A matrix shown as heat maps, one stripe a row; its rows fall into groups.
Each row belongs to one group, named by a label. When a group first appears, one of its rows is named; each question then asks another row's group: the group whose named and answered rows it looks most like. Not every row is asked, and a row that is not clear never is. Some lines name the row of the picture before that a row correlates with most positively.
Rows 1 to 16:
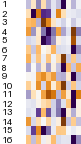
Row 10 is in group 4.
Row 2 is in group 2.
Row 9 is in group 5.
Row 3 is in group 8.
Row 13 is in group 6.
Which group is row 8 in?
6
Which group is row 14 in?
4
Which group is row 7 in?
4
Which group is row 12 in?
5
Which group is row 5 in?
2
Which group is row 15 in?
2
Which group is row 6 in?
5
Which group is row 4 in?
2
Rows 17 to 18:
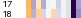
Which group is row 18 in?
5
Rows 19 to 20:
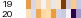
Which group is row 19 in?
4
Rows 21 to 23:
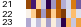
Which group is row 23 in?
6
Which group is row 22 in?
4
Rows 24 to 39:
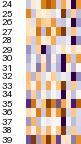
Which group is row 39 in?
8
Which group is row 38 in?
4
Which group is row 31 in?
6
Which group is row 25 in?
4
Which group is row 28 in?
5
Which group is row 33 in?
4
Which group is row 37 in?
6
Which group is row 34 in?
6
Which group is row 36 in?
4
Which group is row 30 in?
6
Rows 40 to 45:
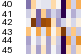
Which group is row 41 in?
6
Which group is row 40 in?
6
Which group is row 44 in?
6
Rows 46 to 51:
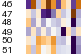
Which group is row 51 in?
5
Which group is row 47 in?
2
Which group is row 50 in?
5
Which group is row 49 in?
6
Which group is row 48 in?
5
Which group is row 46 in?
8
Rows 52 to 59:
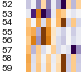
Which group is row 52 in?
6
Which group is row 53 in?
2
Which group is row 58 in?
4
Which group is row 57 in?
5
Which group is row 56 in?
8
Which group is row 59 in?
4
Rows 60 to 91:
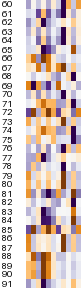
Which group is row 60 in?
6
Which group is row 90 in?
8
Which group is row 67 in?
4
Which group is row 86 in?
4
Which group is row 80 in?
4
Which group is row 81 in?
2
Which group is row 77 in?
2
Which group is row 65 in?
2
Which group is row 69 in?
2
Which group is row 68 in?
5
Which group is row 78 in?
6
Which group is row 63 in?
6
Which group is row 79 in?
4
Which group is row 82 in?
5
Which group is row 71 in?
5
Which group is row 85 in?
8
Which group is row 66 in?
8
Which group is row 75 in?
5
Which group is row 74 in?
5
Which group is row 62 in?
2
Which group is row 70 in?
6
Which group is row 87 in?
4
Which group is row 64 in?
6
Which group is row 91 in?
2
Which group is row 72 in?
8
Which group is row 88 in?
8
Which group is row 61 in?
6
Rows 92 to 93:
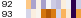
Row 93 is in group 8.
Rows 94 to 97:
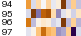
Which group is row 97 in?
5
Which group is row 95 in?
8
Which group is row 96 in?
4
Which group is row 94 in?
4
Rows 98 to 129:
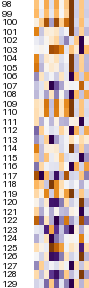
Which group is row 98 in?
4
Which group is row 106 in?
6
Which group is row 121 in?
5
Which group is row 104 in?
4
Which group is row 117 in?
2
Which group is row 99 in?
4
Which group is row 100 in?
4
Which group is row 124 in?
2
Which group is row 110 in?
4
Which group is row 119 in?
4
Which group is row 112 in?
6
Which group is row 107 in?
2
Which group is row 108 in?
6
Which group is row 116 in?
6
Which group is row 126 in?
2
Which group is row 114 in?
4
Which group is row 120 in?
2
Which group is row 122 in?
2
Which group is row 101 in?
4
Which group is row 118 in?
8
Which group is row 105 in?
4
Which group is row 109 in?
4
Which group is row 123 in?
6
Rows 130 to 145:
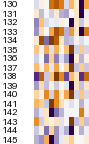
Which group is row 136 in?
6
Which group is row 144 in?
6
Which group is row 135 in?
4
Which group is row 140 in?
4
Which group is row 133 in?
8
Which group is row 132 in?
6
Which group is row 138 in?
8
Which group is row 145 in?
2
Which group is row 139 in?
6
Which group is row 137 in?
4
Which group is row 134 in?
8
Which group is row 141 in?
8
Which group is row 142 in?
2
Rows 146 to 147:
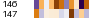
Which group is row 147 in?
4
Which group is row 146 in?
8
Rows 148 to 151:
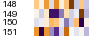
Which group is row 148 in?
4
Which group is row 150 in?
5
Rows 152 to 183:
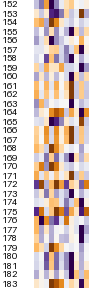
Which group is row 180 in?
6
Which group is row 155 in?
6
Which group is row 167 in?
4
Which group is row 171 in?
4
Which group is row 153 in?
2
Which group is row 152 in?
2
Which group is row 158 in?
6
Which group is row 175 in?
8
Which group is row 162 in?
4
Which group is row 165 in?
2
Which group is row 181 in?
6
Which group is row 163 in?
6
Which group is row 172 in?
8
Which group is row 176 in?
2
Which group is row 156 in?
2
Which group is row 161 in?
4
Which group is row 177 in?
5
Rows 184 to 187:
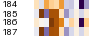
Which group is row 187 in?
8
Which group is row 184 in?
5
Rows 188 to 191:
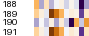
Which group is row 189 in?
8
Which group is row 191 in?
8
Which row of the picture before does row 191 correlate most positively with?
186
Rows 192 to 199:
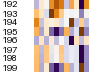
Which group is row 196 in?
6
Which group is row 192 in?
8
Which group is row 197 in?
5
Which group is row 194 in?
4
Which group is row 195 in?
2
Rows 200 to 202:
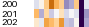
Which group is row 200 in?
5
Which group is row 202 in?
5
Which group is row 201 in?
5
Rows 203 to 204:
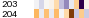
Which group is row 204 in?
4
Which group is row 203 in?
5
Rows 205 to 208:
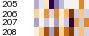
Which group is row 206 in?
4
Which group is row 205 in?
2
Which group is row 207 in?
6
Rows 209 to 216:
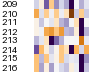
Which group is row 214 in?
6
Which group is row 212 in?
5
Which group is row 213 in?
2
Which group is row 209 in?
6
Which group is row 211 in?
5
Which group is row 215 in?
5
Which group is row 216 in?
5
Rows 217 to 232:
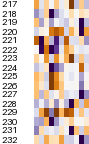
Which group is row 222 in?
2
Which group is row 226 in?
8
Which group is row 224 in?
2
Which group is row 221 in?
2
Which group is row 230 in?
2
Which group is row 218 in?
2
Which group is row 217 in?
4
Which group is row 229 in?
4
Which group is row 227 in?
5
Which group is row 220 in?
8
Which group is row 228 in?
6
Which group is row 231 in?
6
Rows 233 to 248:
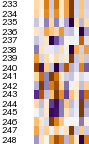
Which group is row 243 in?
8
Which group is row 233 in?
4
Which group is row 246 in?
8
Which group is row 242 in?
8
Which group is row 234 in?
4
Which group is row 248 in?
8
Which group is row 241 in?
8
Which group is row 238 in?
6
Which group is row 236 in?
5
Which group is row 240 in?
2
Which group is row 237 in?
2
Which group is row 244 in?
2
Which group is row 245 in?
2
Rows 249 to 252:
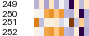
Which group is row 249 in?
6
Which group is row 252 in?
5
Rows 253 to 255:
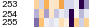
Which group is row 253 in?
5
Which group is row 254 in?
6
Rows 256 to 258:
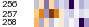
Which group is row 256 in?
6
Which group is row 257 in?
8
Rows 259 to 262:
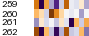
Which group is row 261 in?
6
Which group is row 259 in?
2
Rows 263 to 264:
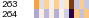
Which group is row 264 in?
6
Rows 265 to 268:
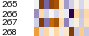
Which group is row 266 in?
6
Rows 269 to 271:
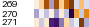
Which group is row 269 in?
4
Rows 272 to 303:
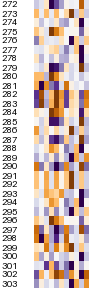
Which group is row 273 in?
4
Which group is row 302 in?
8
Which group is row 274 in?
5
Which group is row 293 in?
5
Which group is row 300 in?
5
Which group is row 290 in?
2
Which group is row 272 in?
2
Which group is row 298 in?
2
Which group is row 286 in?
4
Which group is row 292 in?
4
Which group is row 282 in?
8
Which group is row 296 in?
8
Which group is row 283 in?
8
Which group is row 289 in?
6
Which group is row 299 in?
4
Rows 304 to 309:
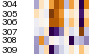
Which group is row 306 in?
8
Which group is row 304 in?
8
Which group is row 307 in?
2
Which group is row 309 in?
2
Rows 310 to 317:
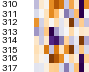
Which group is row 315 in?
4
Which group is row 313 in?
2
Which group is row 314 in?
2
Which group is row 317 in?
5
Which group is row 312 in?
4
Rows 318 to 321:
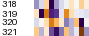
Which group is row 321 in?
2
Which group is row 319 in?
2
